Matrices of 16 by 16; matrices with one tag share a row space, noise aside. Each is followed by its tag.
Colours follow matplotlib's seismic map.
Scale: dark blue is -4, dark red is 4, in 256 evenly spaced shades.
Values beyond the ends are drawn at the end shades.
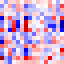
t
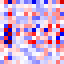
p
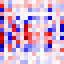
t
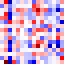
p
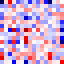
t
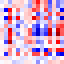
p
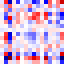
p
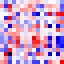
p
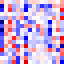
t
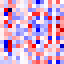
p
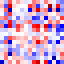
p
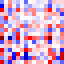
t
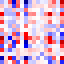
t
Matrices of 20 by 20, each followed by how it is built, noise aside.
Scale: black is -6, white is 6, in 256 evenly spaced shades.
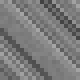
Toeplitz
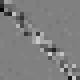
banded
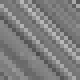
Toeplitz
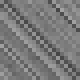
Toeplitz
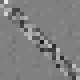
banded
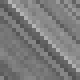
Toeplitz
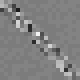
banded
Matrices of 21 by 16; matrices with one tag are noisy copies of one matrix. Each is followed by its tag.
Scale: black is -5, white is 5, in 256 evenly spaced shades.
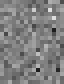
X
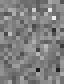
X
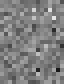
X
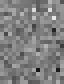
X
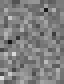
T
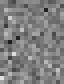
T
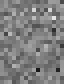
X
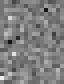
T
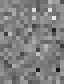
X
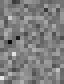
T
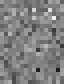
X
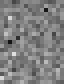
T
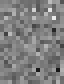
X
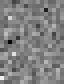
T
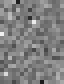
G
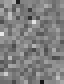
G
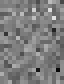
X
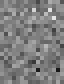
X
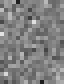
G
